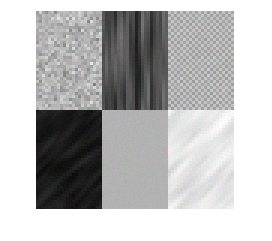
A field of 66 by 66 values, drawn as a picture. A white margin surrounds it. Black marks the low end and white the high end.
It is made of 2 by 3 panels. Panel 1,1: high, fine-grained. Panel 1,2: low, streaked downward. Panel 1,3: high, checkered. Panel 2,1: very low, slanting up to the right, faint in contrast. Panel 2,2: high, flat. Panel 2,3: very high, slanting up to the right, faint in contrast.
